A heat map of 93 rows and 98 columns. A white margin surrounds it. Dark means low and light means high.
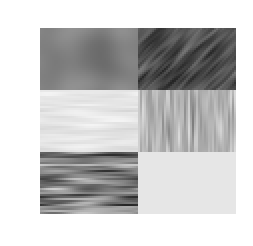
The table splits into 3 rows of 2 panels. Panel 1,1: middling, smooth, faint in contrast. Panel 1,2: low, slanting up to the right. Panel 2,1: very high, streaked across, faint in contrast. Panel 2,2: high, streaked downward. Panel 3,1: middling, streaked across, strong in contrast. Panel 3,2: very high, flat.
